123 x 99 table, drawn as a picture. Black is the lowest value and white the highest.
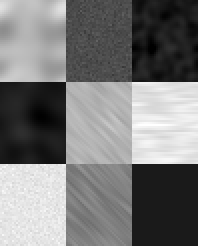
It is made of 3 by 3 panels. Panel 1,1: high, smooth. Panel 1,2: low, fine-grained, faint in contrast. Panel 1,3: very low, blotchy, faint in contrast. Panel 2,1: very low, smooth, faint in contrast. Panel 2,2: high, slanting down to the right, faint in contrast. Panel 2,3: very high, streaked across, faint in contrast. Panel 3,1: very high, fine-grained, faint in contrast. Panel 3,2: middling, slanting down to the right, faint in contrast. Panel 3,3: very low, flat.
